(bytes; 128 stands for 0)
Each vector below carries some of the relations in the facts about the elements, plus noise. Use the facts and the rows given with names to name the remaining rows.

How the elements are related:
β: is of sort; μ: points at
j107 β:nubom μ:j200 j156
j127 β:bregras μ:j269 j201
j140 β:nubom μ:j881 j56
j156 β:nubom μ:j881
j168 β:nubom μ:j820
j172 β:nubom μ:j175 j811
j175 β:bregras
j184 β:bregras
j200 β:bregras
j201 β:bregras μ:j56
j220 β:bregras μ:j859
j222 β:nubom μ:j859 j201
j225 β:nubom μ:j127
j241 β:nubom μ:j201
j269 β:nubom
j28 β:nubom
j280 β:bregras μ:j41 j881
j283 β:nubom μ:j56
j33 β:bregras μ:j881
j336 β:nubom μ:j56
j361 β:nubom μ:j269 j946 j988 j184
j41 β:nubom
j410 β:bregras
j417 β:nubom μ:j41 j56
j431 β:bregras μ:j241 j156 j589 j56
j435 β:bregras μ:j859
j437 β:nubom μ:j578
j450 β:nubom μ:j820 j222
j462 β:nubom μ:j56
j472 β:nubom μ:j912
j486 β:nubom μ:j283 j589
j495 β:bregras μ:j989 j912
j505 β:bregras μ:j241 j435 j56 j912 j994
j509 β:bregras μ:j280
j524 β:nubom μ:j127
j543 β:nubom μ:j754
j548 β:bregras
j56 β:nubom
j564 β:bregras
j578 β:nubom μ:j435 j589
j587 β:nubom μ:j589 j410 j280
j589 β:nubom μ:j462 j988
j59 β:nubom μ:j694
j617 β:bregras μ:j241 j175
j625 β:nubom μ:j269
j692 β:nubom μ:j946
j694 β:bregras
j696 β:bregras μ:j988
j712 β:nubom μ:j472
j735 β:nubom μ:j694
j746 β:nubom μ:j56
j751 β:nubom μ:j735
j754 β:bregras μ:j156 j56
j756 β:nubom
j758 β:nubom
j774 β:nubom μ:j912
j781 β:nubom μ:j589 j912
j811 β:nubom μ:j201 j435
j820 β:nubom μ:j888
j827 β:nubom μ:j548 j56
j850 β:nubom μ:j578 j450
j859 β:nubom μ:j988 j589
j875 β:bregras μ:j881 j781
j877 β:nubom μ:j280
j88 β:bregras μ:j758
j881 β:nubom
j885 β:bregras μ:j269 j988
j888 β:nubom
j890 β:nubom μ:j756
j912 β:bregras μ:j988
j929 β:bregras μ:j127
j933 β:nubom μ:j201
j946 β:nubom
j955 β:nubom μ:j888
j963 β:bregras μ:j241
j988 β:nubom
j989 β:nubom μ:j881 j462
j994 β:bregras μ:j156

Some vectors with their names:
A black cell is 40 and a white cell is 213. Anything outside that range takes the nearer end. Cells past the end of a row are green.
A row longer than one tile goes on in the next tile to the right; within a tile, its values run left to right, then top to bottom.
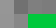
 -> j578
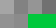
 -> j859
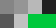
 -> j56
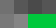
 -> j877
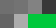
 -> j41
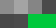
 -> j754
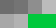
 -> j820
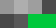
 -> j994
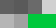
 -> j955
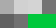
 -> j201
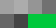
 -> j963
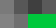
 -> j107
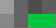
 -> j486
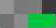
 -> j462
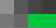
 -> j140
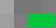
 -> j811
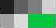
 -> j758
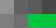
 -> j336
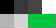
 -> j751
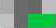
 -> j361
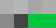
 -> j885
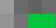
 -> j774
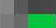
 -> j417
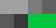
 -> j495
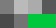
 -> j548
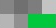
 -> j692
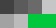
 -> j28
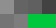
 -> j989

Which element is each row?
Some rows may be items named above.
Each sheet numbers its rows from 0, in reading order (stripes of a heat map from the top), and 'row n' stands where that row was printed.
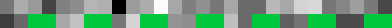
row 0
j280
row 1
j946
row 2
j694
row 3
j859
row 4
j361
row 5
j201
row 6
j33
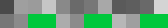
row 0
j564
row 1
j450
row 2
j955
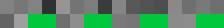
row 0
j156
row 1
j462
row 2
j543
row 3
j472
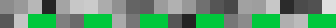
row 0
j56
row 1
j127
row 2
j850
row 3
j431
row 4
j564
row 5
j890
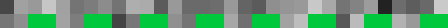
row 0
j564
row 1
j222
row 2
j200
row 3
j774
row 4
j172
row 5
j269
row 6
j881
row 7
j168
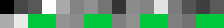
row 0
j735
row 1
j859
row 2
j88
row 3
j107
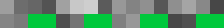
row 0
j781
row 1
j912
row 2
j241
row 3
j754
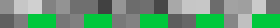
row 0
j175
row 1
j283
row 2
j283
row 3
j435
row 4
j988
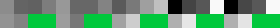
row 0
j712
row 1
j437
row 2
j888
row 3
j735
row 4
j735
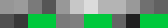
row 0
j875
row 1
j184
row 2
j505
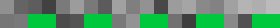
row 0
j989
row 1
j509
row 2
j589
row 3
j617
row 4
j929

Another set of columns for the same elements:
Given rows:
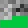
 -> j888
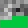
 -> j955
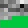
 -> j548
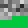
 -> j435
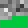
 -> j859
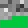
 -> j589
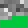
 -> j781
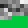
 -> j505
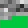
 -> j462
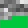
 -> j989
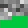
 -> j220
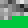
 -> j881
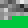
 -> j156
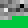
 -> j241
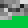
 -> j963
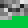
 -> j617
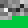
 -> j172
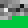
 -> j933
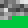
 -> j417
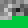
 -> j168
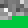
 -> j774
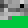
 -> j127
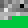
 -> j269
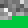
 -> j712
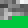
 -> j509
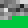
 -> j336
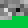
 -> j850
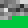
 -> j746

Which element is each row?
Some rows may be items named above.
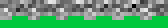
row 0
j578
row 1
j107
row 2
j989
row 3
j435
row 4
j175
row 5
j735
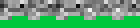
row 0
j929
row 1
j564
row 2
j929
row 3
j472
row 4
j988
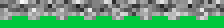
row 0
j994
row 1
j988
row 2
j881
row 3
j486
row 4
j694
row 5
j881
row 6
j184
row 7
j890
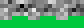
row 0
j56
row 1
j486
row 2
j820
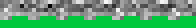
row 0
j946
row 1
j201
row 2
j877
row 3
j994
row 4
j361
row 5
j280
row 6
j885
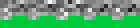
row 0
j28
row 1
j200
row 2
j88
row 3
j222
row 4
j222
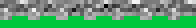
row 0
j989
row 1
j859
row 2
j450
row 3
j175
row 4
j754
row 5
j437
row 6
j877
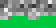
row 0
j692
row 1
j912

